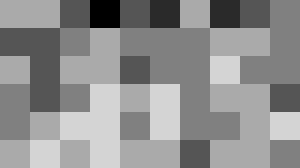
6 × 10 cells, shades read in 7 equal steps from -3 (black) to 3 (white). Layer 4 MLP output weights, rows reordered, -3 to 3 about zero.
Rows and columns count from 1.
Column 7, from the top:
1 0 0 0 0 -1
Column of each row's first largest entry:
1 4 8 4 3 2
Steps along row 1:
same down down up down up down up up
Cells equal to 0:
18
